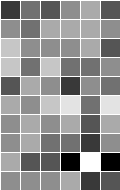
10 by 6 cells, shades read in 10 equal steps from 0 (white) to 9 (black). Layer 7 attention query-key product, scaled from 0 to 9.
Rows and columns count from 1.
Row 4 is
2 5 2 5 5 4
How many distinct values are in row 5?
5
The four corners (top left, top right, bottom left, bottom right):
7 6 4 6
